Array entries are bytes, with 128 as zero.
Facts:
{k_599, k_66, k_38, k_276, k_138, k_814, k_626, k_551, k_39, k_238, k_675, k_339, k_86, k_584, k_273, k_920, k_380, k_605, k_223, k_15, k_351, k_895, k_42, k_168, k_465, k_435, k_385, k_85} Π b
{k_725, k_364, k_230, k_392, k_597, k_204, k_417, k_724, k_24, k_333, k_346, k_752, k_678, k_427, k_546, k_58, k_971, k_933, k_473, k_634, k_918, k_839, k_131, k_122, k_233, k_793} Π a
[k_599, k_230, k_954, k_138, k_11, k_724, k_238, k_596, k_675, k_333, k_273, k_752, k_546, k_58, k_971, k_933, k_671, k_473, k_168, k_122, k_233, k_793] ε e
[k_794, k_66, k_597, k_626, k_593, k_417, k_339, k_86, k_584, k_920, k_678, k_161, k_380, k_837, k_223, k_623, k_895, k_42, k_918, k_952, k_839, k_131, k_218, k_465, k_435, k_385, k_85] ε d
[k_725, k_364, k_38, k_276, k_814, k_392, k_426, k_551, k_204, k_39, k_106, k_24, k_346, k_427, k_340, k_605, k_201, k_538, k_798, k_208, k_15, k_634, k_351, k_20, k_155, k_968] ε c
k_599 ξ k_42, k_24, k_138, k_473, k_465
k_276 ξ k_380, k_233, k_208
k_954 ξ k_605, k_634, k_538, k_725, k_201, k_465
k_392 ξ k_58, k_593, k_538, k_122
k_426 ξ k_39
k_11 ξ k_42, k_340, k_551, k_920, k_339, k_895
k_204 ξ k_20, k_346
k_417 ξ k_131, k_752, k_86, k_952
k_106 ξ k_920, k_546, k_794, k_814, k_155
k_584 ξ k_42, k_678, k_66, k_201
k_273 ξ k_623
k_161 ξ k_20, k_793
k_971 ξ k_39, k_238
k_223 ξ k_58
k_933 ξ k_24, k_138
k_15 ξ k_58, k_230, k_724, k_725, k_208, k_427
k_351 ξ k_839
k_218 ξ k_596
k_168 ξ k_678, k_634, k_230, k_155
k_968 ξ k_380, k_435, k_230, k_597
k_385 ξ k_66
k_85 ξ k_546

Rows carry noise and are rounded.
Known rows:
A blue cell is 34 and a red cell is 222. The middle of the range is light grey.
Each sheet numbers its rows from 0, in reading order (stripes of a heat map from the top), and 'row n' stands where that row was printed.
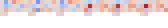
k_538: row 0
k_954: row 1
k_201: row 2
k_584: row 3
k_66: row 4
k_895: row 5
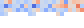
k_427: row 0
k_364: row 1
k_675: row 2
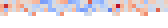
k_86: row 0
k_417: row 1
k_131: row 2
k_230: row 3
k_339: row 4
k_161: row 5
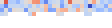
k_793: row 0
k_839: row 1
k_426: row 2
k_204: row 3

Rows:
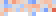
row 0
k_155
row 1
k_15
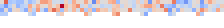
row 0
k_933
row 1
k_39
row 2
k_42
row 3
k_596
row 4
k_218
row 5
k_599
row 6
k_58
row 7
k_106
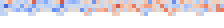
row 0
k_346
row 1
k_233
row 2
k_546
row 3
k_11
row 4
k_85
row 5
k_138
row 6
k_968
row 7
k_273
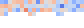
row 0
k_276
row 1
k_671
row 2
k_392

